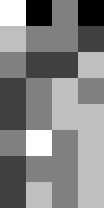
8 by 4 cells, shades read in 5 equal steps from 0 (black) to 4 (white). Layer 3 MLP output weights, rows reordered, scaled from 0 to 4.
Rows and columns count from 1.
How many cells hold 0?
2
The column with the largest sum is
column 4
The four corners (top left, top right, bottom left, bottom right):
4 0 1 3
